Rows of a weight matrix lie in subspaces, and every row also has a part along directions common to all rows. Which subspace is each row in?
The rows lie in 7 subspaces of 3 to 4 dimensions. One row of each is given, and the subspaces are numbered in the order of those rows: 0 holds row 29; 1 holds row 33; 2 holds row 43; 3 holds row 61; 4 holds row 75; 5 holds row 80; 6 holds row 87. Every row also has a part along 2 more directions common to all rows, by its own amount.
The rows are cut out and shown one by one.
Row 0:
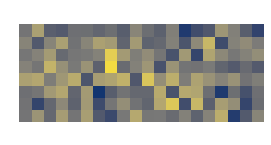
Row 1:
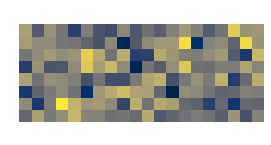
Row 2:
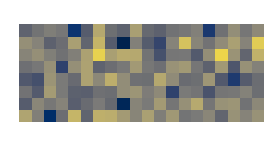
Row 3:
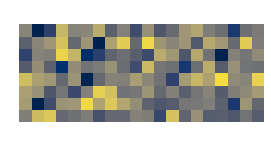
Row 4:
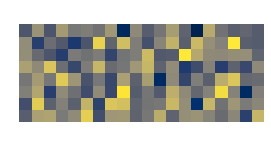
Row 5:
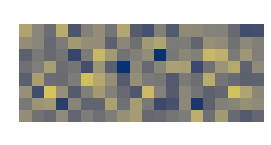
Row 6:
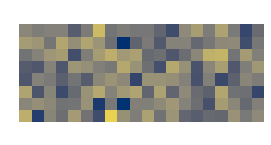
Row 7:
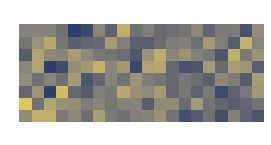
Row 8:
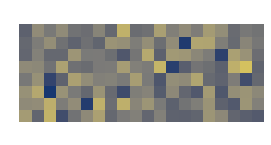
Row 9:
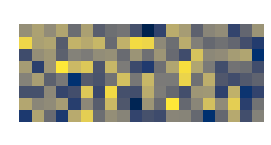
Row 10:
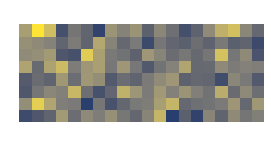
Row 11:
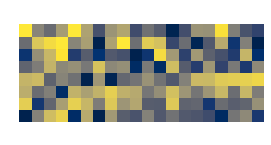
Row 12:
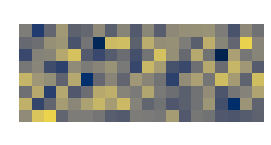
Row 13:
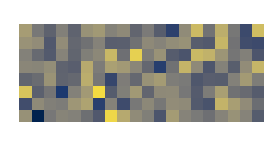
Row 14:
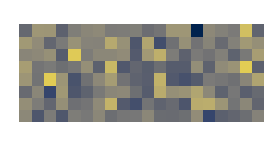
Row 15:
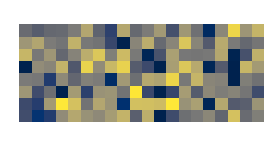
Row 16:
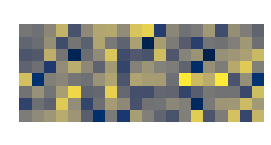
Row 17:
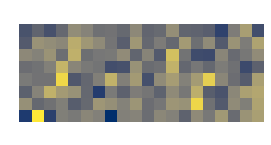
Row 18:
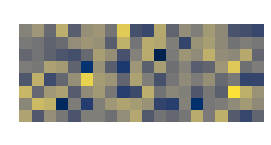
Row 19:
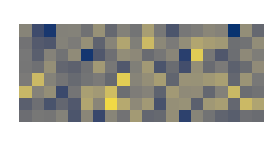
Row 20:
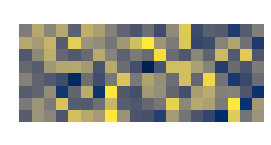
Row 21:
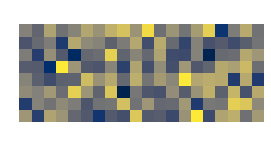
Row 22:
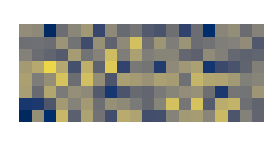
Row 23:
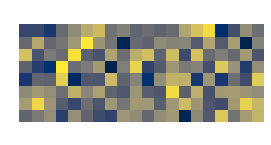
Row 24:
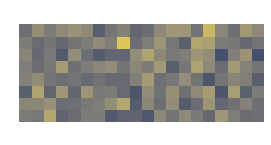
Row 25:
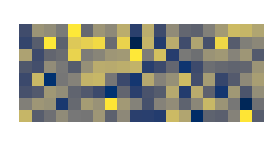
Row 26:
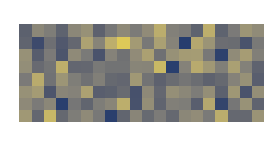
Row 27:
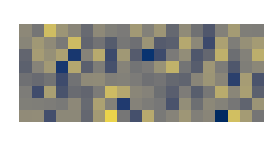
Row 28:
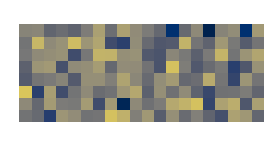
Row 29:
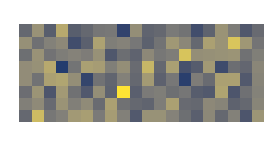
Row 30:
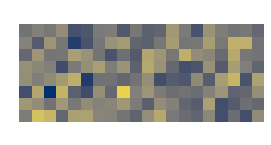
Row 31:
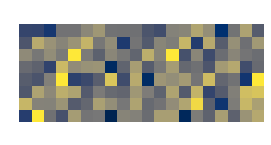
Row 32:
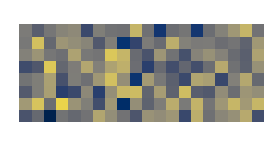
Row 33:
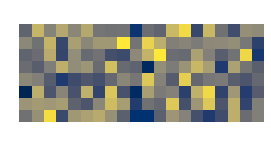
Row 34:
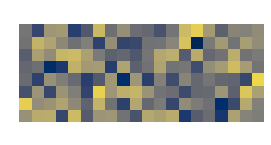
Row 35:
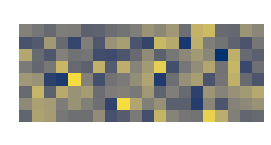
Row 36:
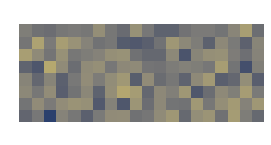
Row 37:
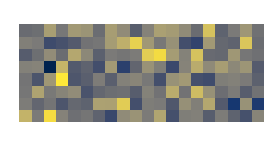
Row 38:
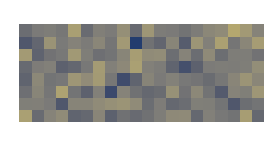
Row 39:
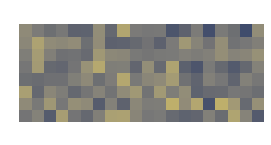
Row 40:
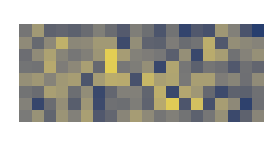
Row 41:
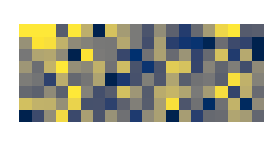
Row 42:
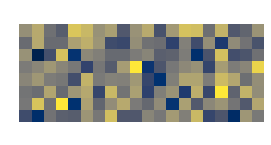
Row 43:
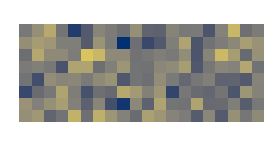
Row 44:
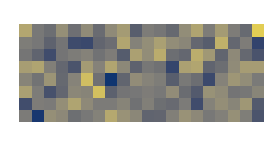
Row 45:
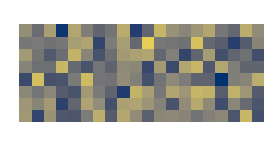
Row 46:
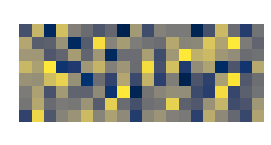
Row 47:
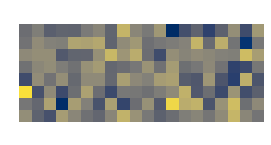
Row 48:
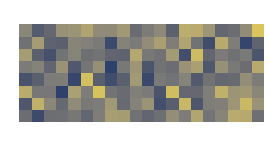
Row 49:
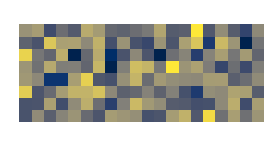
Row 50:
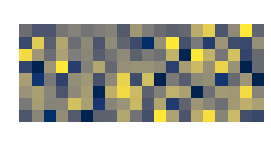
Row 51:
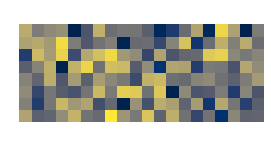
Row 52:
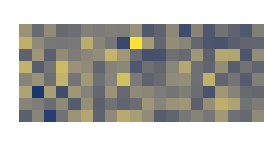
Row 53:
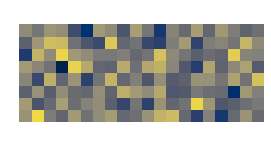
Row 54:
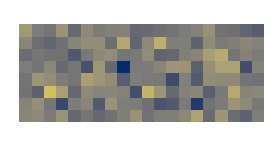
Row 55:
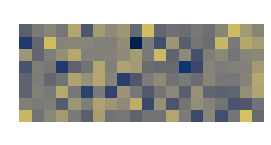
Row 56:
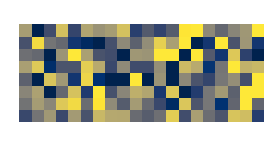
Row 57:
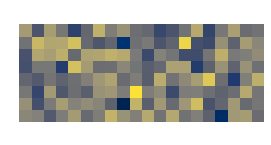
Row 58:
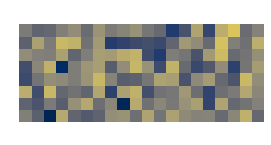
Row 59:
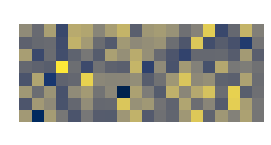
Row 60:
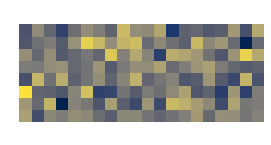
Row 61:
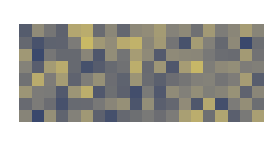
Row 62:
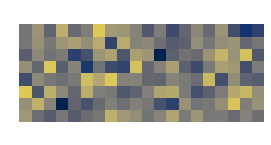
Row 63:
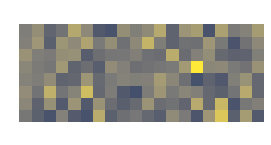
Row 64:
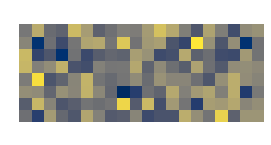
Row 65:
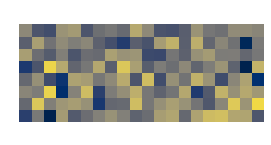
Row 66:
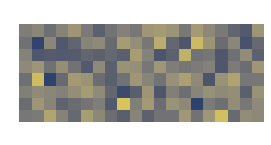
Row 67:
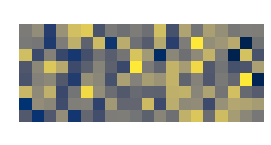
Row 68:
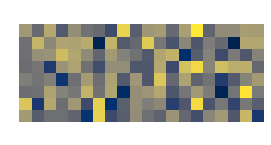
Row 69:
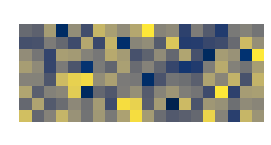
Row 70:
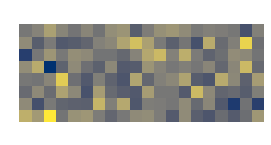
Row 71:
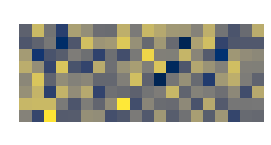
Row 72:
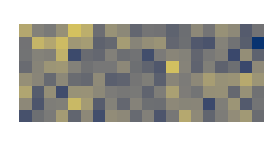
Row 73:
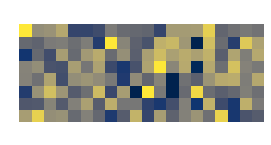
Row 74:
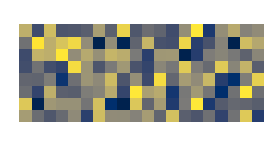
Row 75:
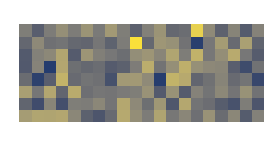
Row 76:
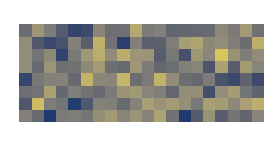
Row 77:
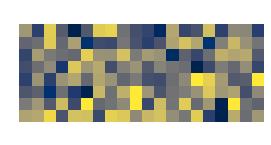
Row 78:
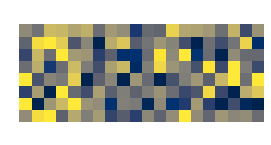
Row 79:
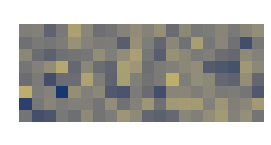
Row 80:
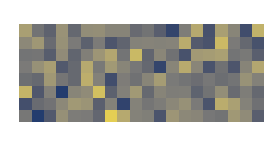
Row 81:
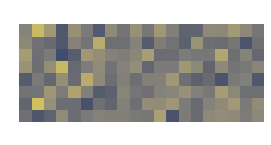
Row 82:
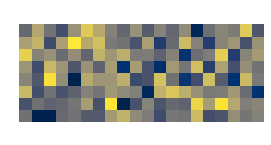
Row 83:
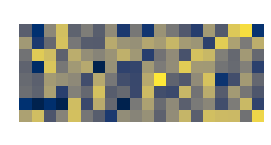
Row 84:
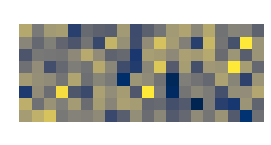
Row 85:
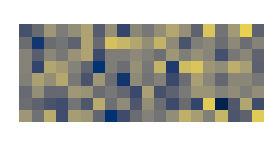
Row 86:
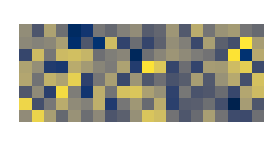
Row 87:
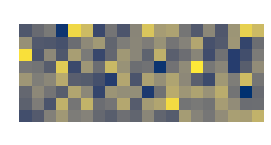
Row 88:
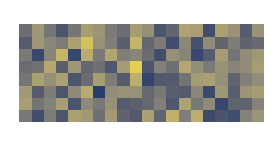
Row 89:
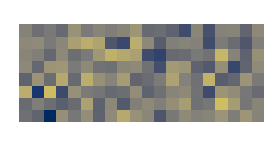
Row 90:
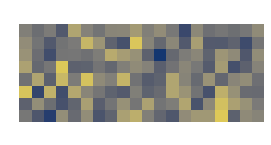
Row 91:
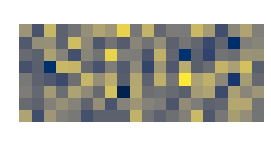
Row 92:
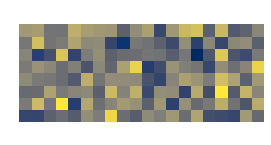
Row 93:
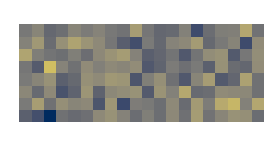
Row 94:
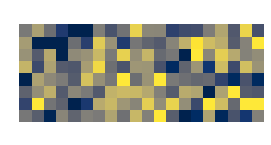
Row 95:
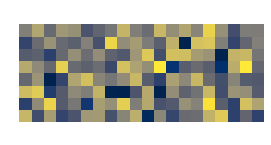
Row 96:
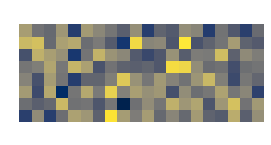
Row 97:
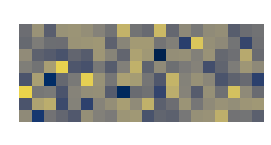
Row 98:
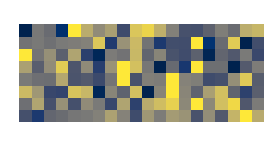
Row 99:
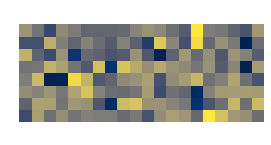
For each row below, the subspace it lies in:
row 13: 5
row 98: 6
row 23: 5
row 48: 5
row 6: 5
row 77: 0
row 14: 4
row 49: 4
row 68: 0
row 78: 2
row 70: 4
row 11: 2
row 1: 6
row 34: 5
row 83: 3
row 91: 0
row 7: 3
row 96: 1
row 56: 5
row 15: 6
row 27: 5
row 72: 2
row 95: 6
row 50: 4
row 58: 1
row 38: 1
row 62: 6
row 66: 4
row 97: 6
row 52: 1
